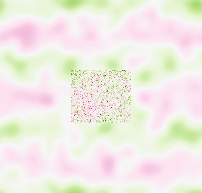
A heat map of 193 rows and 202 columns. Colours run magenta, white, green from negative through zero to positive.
Stripes: horizontal, repeating 3 times. Average level on the scale: 50%. Slope: none. Seam: none. Odd rows or columns: none. Odd patch: rougher, in the centre.
